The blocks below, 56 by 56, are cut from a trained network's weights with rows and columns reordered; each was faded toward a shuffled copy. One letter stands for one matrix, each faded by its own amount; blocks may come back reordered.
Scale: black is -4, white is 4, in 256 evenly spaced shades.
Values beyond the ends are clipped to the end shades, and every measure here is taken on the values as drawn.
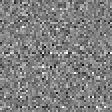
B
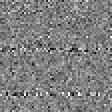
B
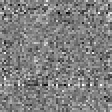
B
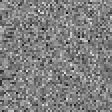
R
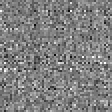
B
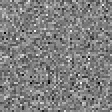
R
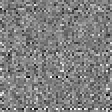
B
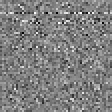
B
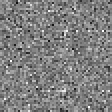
R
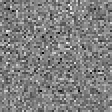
R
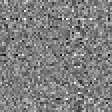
B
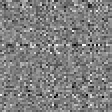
B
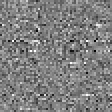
B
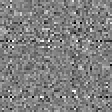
B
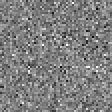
R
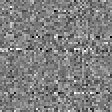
B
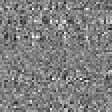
B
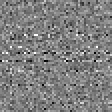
B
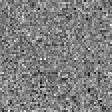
R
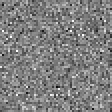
R
